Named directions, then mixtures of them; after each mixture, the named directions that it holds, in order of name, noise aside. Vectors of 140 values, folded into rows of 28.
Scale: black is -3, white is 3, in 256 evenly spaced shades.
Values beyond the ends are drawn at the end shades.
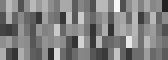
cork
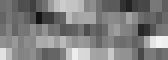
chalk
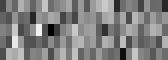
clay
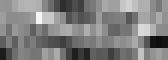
chalk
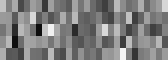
clay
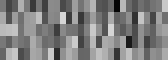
cork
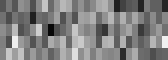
chalk, clay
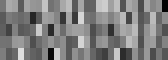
clay, cork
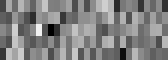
clay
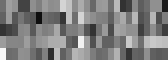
chalk, cork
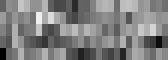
chalk, clay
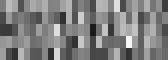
cork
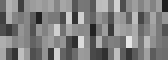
cork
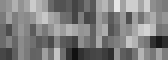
chalk, cork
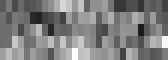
chalk, clay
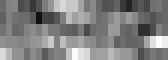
chalk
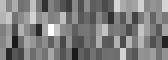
chalk, clay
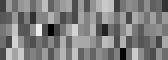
clay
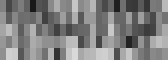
chalk, cork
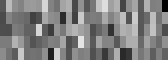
clay, cork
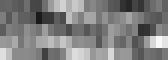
chalk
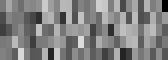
clay, cork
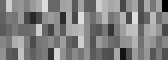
clay, cork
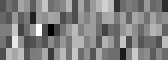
clay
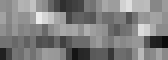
chalk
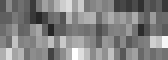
chalk, clay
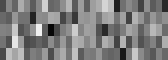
clay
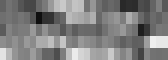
chalk
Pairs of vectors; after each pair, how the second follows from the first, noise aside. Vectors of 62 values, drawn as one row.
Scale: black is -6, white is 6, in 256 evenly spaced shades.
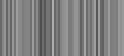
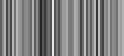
scaled up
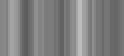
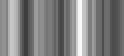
scaled up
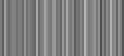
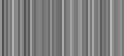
wrapped around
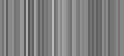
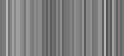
wrapped around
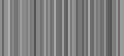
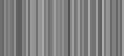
wrapped around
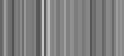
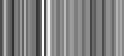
scaled up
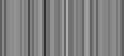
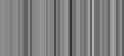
wrapped around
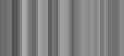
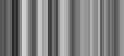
scaled up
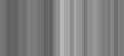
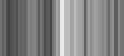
scaled up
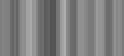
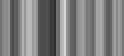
scaled up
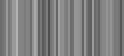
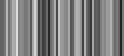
scaled up
